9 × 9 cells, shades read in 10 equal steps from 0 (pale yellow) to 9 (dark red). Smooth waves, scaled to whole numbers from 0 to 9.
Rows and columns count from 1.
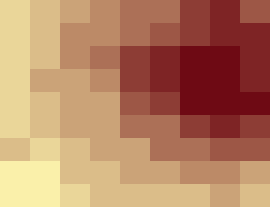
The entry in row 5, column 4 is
3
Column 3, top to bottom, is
3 4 4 3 3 3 2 2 1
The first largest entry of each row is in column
8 8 7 7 7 8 8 7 8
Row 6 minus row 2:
0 0 -1 -1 0 -1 0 0 -1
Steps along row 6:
up up same up same up up down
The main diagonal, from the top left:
1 2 4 4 6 5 5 4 2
